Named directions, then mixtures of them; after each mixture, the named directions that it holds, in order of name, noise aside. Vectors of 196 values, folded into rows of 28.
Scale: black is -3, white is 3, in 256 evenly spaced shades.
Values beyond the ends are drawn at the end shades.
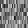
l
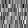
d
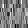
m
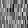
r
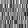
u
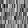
l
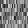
l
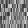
d, l, m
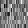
l, m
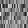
d, l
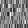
d, m, u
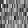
l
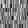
l, u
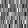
d, u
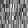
l, r, u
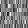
d, m, u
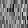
r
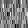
m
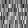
d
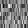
d, l, r
